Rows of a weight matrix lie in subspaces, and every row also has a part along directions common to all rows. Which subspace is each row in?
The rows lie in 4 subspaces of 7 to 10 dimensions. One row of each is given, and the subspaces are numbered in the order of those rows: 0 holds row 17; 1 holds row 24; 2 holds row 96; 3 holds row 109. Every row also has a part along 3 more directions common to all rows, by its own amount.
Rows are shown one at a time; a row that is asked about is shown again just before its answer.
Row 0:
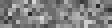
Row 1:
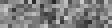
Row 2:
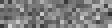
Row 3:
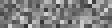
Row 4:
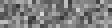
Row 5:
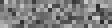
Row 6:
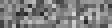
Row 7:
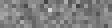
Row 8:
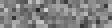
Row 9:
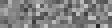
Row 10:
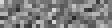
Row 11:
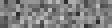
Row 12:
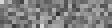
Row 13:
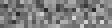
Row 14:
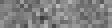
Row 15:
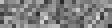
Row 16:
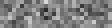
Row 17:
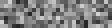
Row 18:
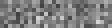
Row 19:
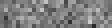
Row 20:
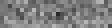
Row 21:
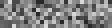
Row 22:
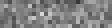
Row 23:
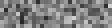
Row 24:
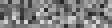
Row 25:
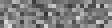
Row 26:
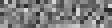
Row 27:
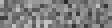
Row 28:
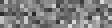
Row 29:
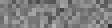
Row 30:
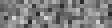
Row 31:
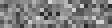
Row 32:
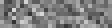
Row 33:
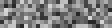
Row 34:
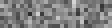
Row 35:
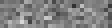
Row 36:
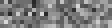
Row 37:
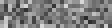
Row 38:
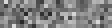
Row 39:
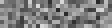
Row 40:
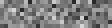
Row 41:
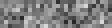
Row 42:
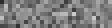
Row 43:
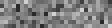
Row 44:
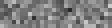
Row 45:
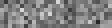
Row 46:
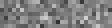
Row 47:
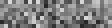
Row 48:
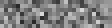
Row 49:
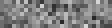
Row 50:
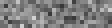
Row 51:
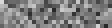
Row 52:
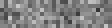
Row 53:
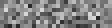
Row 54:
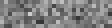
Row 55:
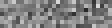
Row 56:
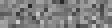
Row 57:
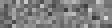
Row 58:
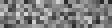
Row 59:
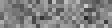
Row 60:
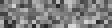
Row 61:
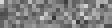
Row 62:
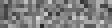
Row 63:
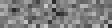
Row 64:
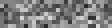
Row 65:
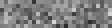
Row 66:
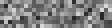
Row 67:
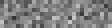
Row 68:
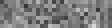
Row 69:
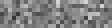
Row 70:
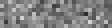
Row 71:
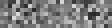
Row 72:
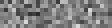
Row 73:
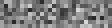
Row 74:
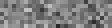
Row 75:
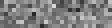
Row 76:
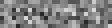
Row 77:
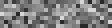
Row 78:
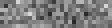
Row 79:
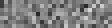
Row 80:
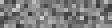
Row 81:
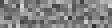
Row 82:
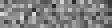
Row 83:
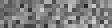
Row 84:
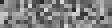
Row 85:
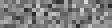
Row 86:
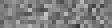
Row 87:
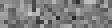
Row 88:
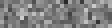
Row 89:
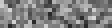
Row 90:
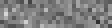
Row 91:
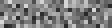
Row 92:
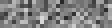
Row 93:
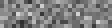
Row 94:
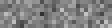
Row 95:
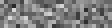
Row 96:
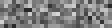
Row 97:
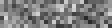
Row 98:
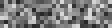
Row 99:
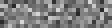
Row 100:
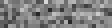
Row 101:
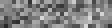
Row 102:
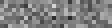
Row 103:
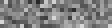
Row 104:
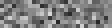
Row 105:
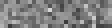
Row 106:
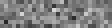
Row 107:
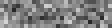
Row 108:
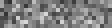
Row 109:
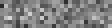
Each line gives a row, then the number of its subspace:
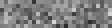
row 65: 2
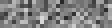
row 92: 2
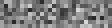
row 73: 1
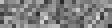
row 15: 0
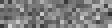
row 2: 3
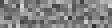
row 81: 3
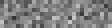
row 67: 0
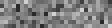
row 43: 2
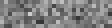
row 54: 2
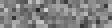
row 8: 3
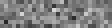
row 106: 0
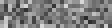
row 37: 1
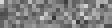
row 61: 0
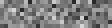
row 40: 0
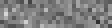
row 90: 0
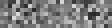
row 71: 1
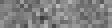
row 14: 0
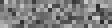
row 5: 3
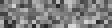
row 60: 2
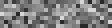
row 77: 2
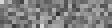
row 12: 0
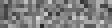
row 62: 3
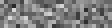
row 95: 3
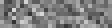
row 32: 3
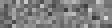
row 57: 3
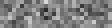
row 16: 0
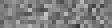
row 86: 2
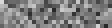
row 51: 1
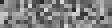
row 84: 1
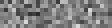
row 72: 3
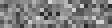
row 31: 3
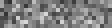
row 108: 2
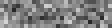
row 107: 2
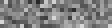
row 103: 0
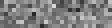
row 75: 1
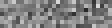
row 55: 2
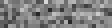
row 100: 1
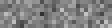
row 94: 2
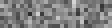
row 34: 0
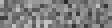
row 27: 3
